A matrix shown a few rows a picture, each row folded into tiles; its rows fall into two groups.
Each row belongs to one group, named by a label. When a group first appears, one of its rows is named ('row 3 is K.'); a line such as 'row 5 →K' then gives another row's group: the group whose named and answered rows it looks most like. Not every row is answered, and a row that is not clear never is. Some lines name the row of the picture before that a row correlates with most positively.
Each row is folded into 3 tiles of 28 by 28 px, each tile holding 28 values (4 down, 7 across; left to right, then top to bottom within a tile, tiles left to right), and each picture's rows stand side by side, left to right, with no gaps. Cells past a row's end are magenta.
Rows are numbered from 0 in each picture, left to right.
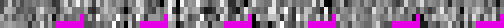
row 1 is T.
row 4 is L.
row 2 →T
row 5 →T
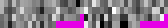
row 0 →T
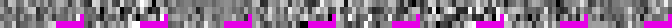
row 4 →T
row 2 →L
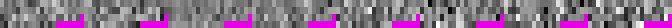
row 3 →T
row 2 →L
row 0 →T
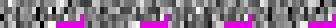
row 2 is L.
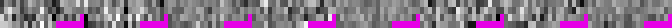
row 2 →T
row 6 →T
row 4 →T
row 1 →T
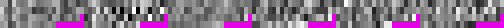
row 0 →T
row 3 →L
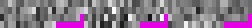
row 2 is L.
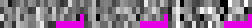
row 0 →L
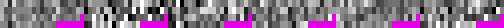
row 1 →L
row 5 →L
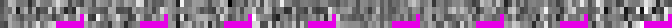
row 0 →L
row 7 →L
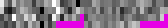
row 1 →L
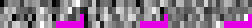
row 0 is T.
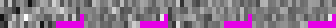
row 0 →T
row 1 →L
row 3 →L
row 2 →T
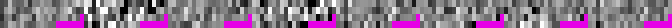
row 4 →T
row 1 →T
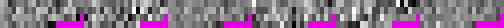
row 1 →L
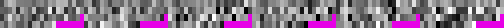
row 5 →L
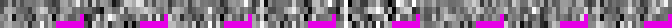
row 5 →T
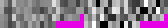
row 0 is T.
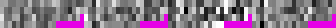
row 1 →T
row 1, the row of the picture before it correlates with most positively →0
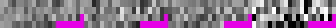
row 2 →L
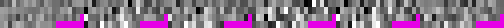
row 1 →L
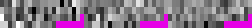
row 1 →T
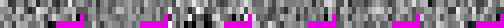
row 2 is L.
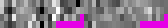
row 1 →T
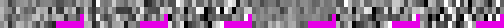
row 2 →L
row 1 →T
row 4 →L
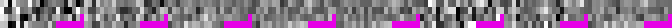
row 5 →L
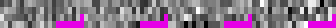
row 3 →L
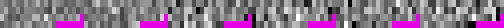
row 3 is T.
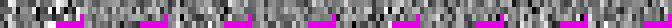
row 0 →L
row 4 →L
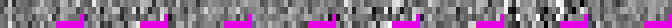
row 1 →L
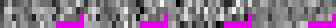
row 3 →L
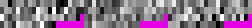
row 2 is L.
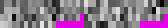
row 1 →T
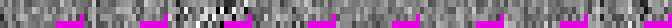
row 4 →L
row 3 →T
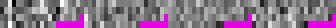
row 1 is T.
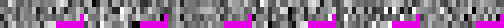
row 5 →L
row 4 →L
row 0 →L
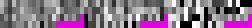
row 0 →T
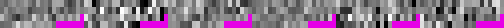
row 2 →T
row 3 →L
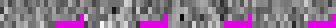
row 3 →T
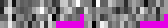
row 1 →T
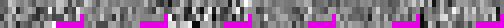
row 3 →T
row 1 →T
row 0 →L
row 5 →T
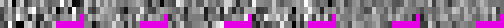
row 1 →T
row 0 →T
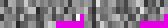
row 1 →T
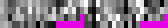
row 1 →T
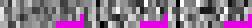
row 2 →T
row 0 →T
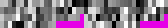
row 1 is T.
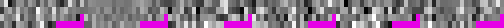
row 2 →L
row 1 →L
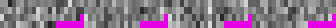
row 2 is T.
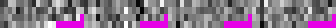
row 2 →T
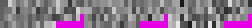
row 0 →L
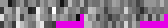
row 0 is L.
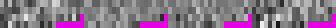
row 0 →T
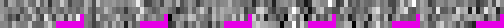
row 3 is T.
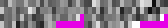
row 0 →L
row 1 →L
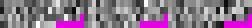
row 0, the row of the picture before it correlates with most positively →1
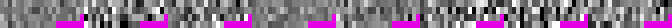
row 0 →T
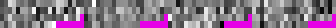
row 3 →T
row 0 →L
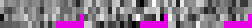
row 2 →T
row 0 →T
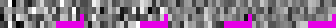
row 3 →L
